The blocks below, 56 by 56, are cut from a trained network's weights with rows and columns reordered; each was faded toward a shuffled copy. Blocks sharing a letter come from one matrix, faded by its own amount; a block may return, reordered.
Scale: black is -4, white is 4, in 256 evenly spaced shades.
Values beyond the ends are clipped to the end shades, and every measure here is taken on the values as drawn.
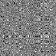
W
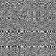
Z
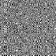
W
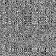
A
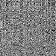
A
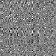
W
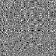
W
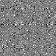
W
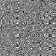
W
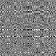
Z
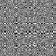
Z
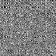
A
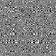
W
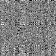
A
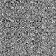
A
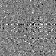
W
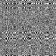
Z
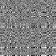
Z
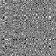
W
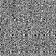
A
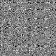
A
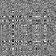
Z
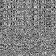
A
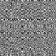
Z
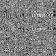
A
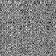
A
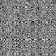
A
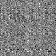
A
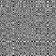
Z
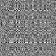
Z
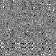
W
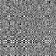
Z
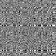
Z
